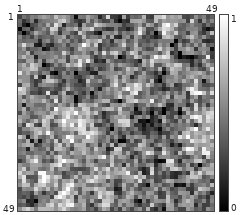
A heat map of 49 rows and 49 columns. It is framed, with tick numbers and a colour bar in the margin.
No overall slope runs across the table. No row or column stands out. On average the colour sits 50% of the way up the scale. The histogram is bell-shaped. The halves do not mirror each other.
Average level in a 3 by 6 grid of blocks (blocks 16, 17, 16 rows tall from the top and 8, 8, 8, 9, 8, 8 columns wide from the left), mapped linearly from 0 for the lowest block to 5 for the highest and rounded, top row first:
122231 | 343205 | 354213
